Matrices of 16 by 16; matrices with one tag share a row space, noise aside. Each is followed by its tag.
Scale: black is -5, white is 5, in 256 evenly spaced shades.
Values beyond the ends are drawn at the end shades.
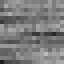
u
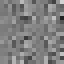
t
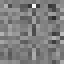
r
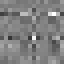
r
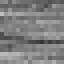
u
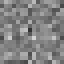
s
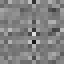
r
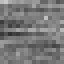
u
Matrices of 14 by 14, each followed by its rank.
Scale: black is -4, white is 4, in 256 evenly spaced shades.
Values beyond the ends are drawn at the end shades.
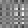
one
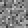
full rank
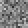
full rank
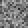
full rank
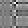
one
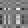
one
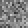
full rank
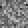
full rank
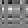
one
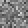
full rank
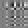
one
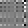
one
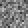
full rank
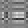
one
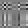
one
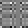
one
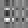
one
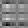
one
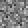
full rank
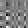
one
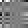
one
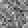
full rank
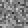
full rank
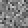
full rank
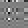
one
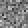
full rank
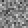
full rank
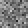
full rank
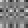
one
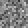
full rank
